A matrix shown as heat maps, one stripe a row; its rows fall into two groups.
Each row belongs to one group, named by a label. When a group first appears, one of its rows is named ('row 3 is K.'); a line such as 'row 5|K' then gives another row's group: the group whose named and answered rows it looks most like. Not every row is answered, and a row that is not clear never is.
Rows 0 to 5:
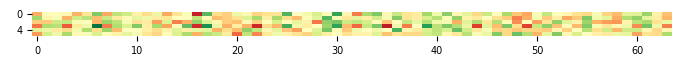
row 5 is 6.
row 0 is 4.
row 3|4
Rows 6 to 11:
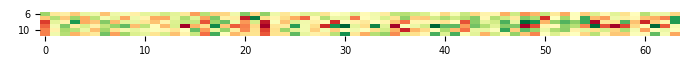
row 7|6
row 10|6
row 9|4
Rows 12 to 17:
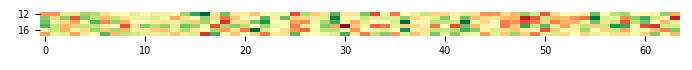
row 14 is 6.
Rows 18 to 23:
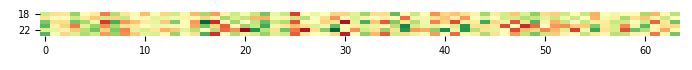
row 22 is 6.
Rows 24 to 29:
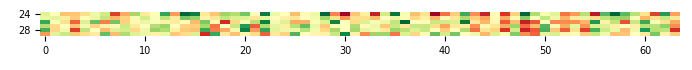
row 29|4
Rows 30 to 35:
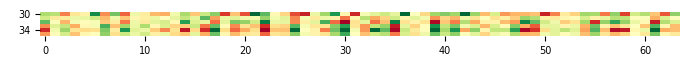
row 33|4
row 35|4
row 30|6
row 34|4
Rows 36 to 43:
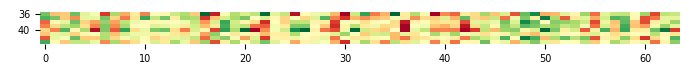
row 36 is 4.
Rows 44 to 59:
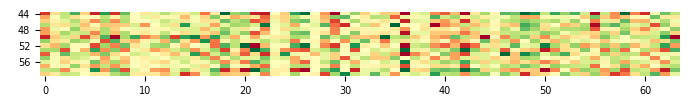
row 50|4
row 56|6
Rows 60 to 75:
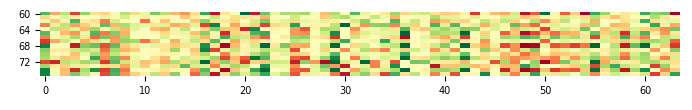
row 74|6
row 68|6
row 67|4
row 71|6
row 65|6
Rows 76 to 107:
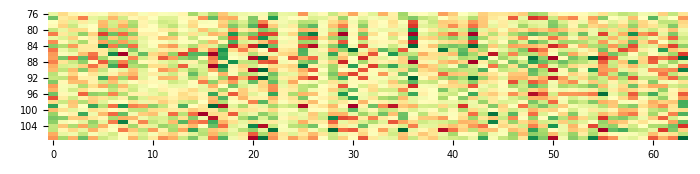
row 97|4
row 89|4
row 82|6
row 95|4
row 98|6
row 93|6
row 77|6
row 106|6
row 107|6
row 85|4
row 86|4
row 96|6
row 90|6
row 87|6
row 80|6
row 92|6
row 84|6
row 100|4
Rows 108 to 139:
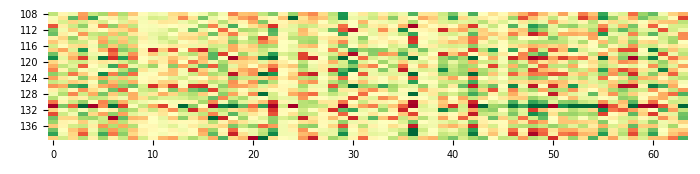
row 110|6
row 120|4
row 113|6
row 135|6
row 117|4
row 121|4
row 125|6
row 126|4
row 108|6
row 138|6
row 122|4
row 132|4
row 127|4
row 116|6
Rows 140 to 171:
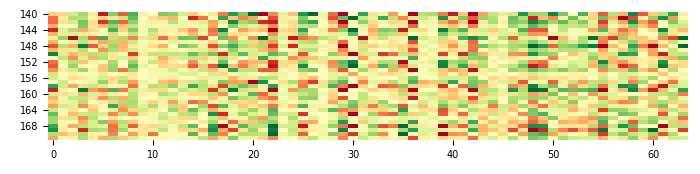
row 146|6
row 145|4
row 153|4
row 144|4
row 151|6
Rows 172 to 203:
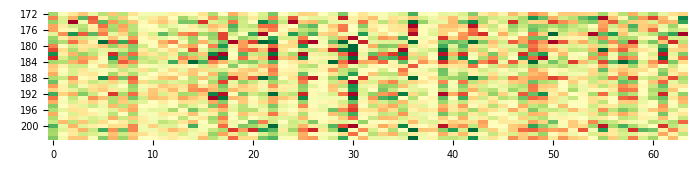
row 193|4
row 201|6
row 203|6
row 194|4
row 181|4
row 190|4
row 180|4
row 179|6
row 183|4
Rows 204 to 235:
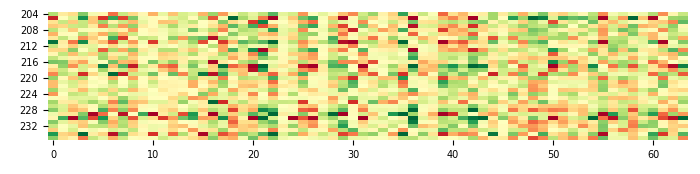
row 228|6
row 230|6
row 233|4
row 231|6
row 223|6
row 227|6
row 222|4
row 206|6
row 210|4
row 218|6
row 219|4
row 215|6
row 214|6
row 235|6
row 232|6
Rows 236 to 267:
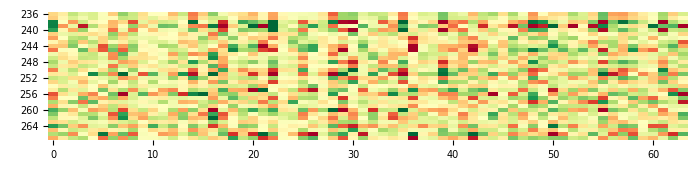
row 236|4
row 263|4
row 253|4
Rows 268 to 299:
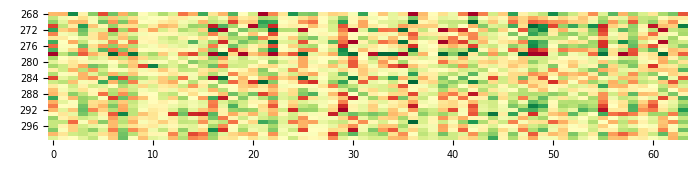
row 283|6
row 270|6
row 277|6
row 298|4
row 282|6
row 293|4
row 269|6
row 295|6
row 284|4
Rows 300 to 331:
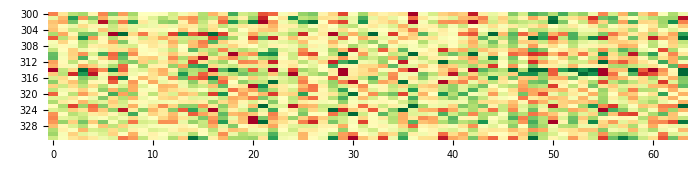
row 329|6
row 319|6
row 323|6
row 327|6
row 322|6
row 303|4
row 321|6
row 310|6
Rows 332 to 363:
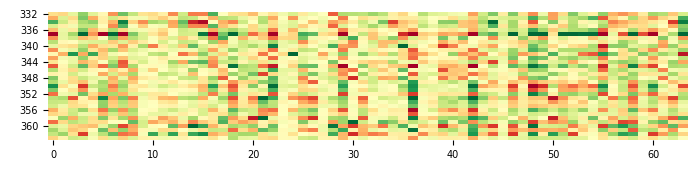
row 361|6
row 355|6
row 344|4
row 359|4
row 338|4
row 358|6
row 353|6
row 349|6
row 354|6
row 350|6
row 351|6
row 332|4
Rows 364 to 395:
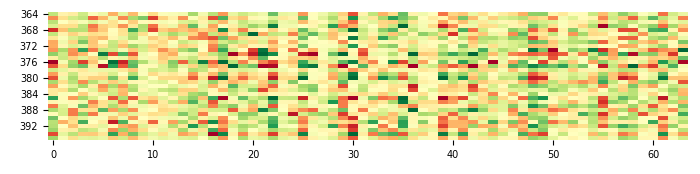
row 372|4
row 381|6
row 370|4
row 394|4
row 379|4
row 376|4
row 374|6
